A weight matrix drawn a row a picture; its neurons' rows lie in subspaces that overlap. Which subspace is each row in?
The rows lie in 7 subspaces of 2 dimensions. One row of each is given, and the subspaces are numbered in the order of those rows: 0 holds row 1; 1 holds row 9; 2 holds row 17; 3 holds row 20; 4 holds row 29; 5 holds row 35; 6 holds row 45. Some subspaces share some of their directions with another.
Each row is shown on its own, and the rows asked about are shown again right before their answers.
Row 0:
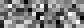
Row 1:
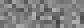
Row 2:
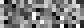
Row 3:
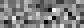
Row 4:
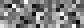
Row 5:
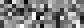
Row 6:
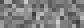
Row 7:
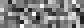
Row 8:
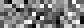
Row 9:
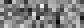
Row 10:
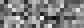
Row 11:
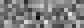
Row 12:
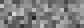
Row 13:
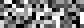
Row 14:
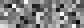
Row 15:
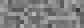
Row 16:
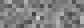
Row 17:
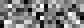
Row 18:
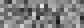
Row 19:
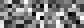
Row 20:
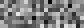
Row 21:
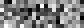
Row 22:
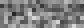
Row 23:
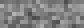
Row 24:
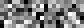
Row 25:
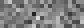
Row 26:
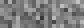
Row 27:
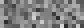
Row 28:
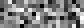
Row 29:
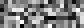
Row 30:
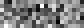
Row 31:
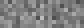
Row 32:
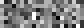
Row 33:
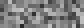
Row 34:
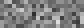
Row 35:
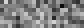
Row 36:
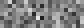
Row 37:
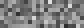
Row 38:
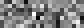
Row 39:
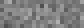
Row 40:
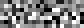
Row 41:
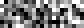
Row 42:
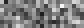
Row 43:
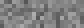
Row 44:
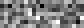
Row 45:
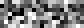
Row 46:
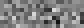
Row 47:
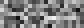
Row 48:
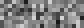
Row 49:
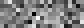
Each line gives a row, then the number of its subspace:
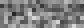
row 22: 6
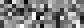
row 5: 6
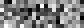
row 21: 1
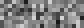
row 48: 3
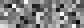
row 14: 1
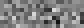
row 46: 0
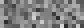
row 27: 2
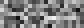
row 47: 4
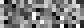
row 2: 2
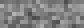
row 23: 6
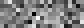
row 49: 3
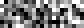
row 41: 5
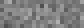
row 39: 1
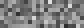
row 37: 3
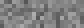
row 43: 6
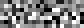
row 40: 0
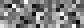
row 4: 1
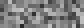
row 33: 4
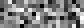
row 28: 4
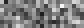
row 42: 5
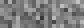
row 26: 5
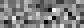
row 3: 0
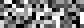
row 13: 0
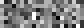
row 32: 2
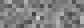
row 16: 3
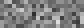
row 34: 0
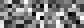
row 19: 2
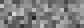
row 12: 6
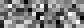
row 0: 2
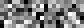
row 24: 2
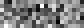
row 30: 1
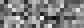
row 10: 4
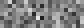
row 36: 5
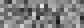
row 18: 1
